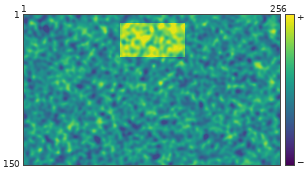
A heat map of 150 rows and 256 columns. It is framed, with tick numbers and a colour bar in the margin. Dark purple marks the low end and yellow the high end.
Ninth with the highest average: top middle. Odd patch: higher, in the top middle. Average level on the scale: 50%.
